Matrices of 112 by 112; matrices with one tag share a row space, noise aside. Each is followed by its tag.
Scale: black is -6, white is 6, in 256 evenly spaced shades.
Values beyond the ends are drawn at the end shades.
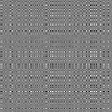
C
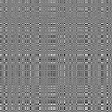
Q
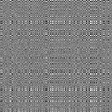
C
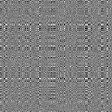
Q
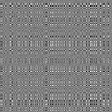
C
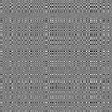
C
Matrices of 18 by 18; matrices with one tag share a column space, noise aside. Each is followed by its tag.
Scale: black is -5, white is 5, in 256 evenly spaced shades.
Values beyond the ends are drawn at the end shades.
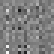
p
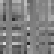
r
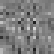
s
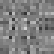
s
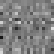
s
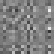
p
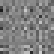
p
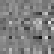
s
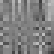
r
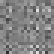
p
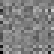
p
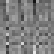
r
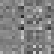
p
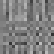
r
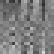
r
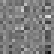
p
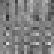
r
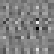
s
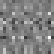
s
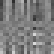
r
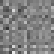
p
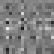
s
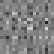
s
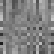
r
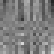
r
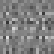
s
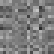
p
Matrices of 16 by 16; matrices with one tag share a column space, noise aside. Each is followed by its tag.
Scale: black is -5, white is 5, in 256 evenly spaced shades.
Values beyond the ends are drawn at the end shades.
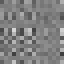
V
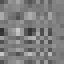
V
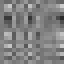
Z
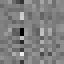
V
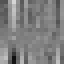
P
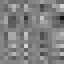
Z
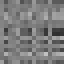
V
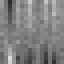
P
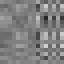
Z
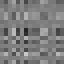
V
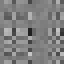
V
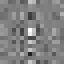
V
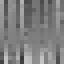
P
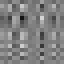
Z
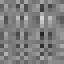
Z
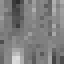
P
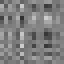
Z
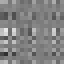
V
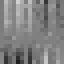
P
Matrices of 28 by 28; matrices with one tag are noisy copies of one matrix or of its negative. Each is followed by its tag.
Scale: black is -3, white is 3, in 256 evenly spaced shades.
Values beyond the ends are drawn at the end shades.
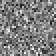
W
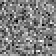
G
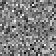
W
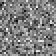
G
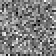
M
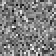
W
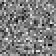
G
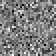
W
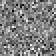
W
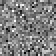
W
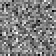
M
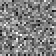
M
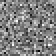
G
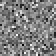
W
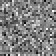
M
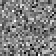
W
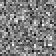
G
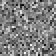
W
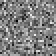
G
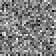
M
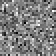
M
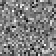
W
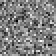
G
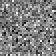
M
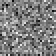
M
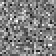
G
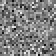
W
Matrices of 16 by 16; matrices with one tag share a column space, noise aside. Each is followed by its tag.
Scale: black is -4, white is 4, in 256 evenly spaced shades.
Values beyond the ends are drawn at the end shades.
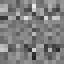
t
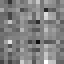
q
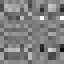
t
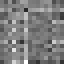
q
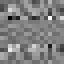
t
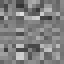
t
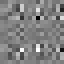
t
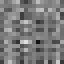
q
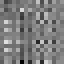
q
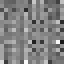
q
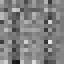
q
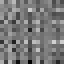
q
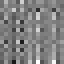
q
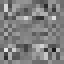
t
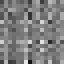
q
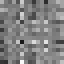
q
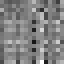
q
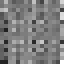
q
